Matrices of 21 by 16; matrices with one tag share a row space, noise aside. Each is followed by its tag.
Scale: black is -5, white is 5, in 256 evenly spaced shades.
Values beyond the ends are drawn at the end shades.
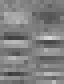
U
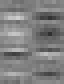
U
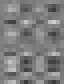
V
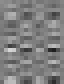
V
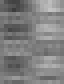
U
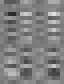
V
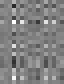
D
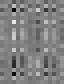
D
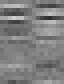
U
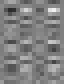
V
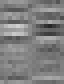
U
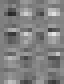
V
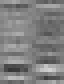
U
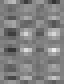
V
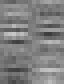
U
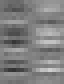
U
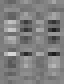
V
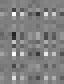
D
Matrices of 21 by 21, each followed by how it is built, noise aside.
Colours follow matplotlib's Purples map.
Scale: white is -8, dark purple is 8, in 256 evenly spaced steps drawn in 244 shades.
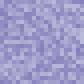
noise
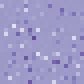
sparse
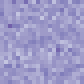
noise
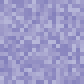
noise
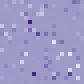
sparse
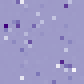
sparse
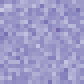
noise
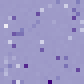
sparse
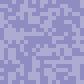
noise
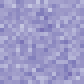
noise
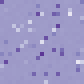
sparse
